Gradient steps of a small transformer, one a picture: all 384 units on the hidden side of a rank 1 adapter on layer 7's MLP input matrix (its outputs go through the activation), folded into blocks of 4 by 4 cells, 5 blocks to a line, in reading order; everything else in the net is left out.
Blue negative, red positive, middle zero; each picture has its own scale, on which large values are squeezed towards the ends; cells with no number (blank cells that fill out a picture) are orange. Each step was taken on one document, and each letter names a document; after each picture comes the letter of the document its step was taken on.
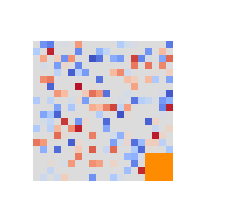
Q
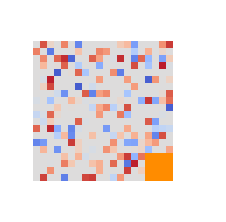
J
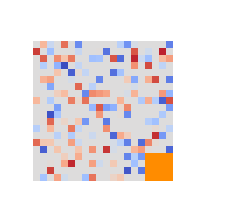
Q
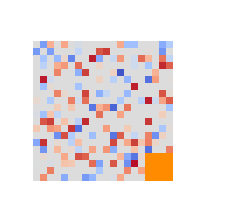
J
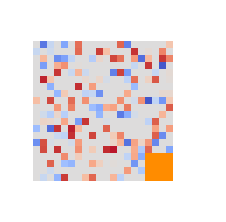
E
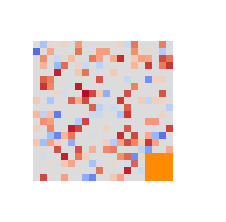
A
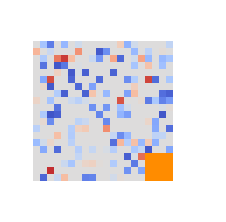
Q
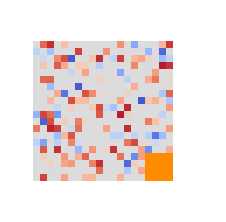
J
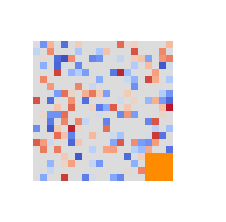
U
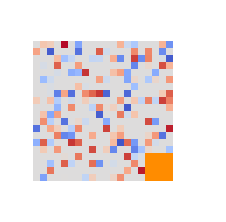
U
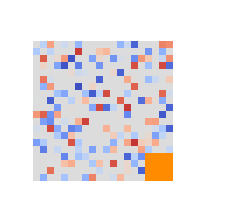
J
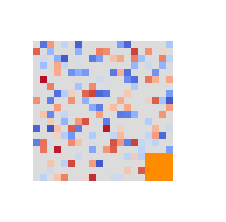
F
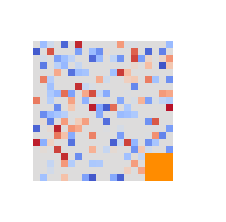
U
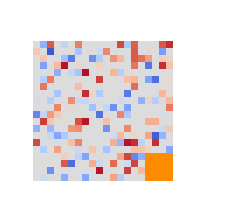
A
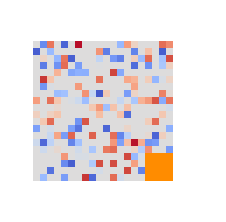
A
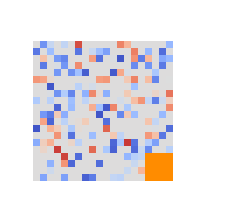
U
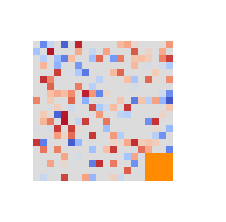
F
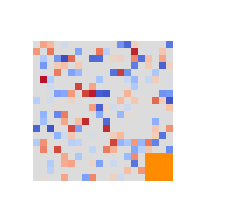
F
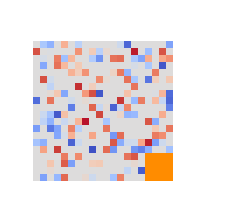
E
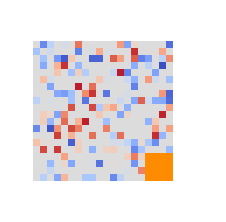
E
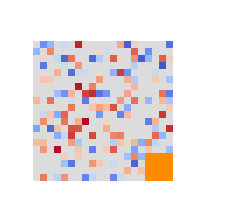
E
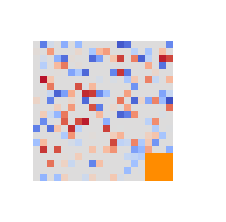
E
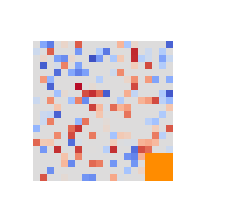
Q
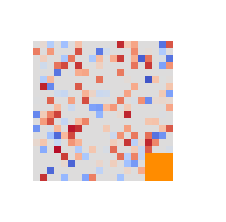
A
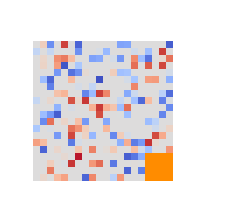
Q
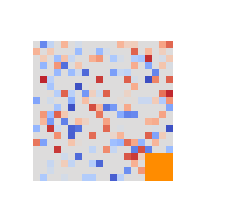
U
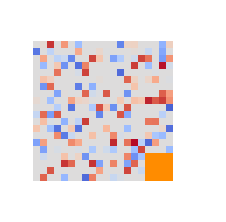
J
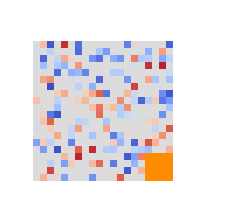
Q
